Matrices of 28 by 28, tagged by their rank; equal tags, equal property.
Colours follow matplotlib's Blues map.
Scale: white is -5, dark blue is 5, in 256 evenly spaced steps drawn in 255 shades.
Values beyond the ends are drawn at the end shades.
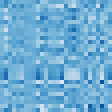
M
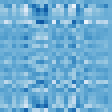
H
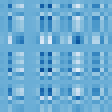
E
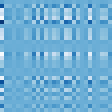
E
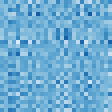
M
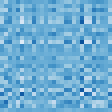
H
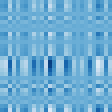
E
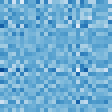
M
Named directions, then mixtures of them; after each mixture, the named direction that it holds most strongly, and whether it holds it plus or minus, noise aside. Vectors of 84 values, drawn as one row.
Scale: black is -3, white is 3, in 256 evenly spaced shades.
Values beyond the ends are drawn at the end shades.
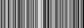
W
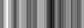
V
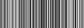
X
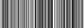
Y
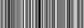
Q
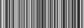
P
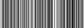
Y, plus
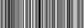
Q, plus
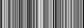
Y, minus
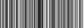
W, minus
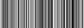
Y, plus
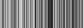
Y, plus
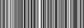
Q, minus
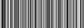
P, minus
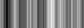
V, minus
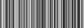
P, plus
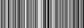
W, plus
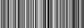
W, plus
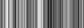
V, plus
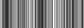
Y, plus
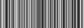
P, plus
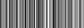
W, minus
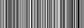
X, minus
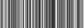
Q, plus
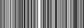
Q, minus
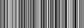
X, plus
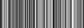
Y, minus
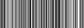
X, plus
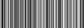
P, minus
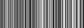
P, minus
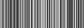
X, minus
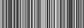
X, minus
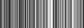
Y, minus
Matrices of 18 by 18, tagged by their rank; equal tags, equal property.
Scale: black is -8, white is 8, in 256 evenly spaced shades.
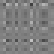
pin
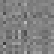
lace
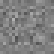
lace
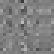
lace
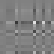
pin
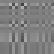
pin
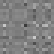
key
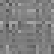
lace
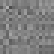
lace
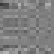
key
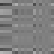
pin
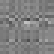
key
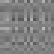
key
